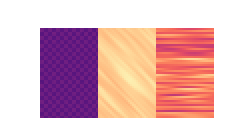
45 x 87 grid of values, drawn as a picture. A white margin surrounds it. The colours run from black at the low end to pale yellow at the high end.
The table splits into one row of 3 panels. Panel 1,1: low, checkered, faint in contrast. Panel 1,2: very high, slanting down to the right, faint in contrast. Panel 1,3: high, streaked across.
